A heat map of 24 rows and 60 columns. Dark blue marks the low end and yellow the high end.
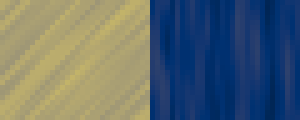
It is made of 1 by 2 panels. Panel 1,1: high, slanting up to the right, faint in contrast. Panel 1,2: very low, streaked downward, faint in contrast.
